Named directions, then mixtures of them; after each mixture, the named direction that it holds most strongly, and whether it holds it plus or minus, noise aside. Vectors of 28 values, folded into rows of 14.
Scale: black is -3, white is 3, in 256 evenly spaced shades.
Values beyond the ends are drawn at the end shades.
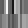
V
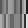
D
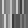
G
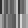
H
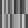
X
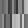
G, minus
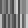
H, plus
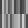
X, plus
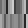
D, plus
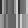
H, plus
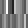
V, plus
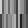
H, minus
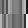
D, plus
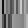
G, minus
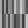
X, minus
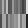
X, plus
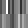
V, plus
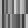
X, minus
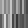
G, plus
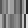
D, plus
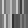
G, plus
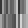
H, plus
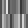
X, plus
